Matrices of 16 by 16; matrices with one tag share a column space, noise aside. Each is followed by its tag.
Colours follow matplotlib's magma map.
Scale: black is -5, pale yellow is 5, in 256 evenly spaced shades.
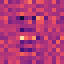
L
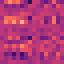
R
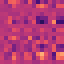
R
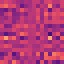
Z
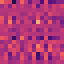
R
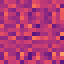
Z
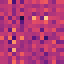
L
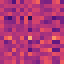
L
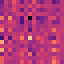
L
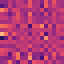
Z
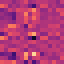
Z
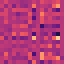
Z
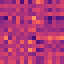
L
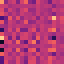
L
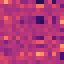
R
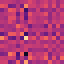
Z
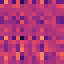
R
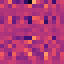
R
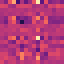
R
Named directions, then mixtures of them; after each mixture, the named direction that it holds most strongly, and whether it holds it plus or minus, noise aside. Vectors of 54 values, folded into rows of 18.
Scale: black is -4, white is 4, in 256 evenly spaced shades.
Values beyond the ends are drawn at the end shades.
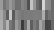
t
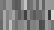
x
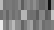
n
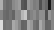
n, plus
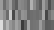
t, plus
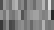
n, minus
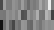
n, minus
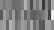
x, plus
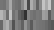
t, plus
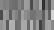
t, minus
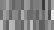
n, plus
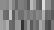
t, plus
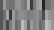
t, minus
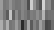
t, plus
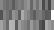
n, plus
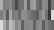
n, plus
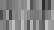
t, minus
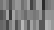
t, minus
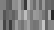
x, minus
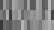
t, minus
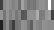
n, minus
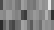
n, minus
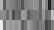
n, plus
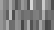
t, plus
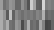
t, plus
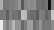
n, plus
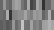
t, minus
